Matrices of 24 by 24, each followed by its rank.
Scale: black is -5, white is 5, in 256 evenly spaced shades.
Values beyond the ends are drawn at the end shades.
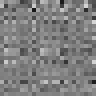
three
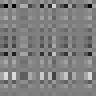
one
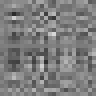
three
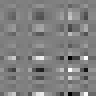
one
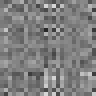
three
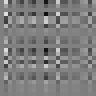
one
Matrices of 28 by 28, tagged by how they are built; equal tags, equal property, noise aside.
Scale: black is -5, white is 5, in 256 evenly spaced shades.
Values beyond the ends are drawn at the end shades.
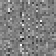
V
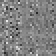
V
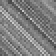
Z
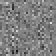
V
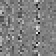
V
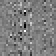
V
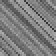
Z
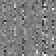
V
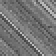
Z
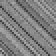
Z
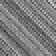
Z
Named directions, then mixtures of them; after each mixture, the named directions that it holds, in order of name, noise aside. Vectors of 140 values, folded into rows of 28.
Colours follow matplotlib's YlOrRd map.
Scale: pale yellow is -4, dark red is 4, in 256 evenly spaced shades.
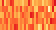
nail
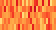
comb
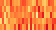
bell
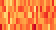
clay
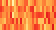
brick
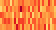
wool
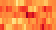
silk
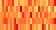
nail, wool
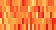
bell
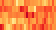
clay, silk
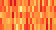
brick, wool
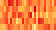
brick, clay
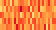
wool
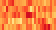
brick, clay, silk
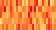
comb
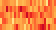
silk, wool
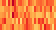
brick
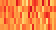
bell, comb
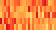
bell, silk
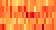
brick, silk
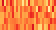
comb, nail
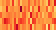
nail, wool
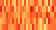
brick, comb, nail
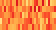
comb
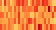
nail
